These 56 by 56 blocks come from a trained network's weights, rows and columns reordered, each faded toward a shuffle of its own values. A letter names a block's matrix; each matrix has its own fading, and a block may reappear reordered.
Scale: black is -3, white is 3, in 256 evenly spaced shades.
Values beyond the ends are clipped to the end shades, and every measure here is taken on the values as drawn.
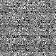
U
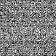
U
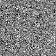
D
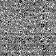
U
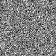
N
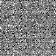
U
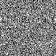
N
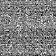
U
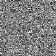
D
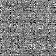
U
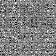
U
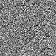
N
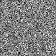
N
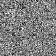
N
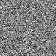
N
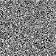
D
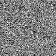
N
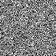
N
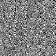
D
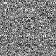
N
